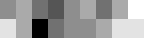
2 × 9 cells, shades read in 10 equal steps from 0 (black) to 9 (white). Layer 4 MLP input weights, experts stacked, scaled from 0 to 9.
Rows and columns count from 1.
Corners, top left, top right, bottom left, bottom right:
5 9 8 8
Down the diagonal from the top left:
5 6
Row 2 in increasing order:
0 4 5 5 6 6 8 8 8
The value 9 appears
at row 1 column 9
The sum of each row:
48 50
